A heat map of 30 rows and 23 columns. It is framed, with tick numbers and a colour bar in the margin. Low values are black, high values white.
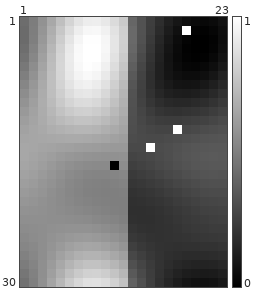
Four lone cells stand out: three far higher and one far lower than their neighbours. A vertical seam about 50% of the way across splits the table, and the left part is higher. The top right is the ninth with the lowest average. The top left is the ninth with the highest average.
